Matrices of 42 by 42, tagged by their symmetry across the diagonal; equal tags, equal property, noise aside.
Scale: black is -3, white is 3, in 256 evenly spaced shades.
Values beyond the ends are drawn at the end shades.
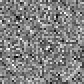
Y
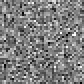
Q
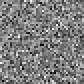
Q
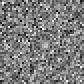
Y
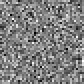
Q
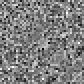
Y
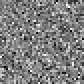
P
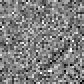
Y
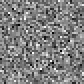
P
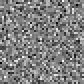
P
